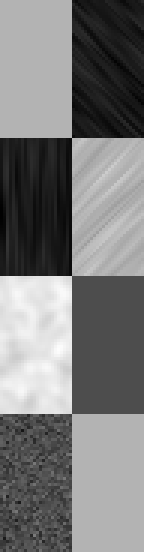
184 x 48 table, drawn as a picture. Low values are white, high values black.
The table splits into 4 rows of 2 panels. Panel 1,1: low, flat. Panel 1,2: very high, slanting down to the right, faint in contrast. Panel 2,1: very high, streaked downward, faint in contrast. Panel 2,2: low, slanting up to the right, faint in contrast. Panel 3,1: very low, blotchy, faint in contrast. Panel 3,2: high, flat. Panel 4,1: high, fine-grained. Panel 4,2: low, flat.
